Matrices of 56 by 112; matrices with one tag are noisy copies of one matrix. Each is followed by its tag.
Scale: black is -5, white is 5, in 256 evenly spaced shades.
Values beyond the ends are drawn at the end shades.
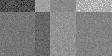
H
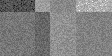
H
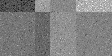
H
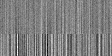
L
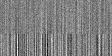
L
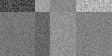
H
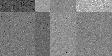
H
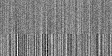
L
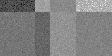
H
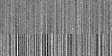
L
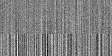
L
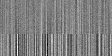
L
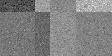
H
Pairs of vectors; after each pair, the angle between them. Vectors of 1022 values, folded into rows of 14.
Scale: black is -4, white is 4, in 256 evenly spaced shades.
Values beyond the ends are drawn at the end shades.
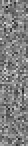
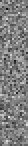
orthogonal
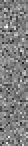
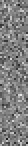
partly opposed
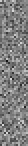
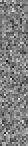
nearly parallel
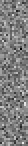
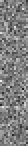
partly aligned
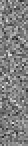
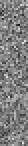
orthogonal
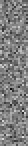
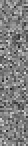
partly aligned
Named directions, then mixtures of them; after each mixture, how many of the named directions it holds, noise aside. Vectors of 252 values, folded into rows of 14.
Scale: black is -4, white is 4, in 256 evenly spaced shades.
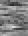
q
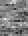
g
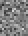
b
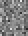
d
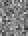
one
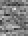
two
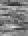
one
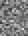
one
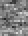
one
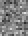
three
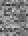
three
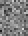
two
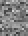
two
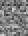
two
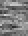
one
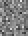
one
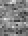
one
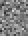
one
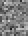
three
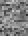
two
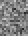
two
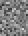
one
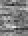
two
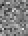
one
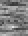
one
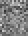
three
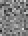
two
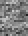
two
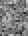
two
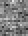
two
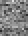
three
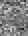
two
